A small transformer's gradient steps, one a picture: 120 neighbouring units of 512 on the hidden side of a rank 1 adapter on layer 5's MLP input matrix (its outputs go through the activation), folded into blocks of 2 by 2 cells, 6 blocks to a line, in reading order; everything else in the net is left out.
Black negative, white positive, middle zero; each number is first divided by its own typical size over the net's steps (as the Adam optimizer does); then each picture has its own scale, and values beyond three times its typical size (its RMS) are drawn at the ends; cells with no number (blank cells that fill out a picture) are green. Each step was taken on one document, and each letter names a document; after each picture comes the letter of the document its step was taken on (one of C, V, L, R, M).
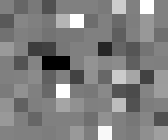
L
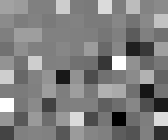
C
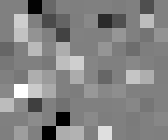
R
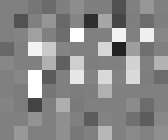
R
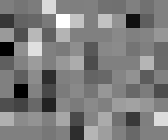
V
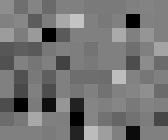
V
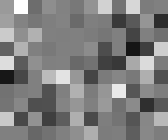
C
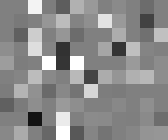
R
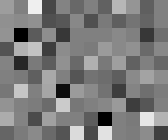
L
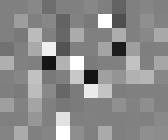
R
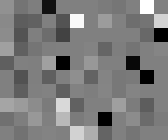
V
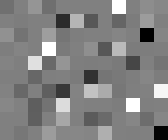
L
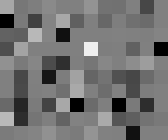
V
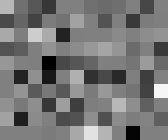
V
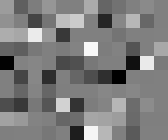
V
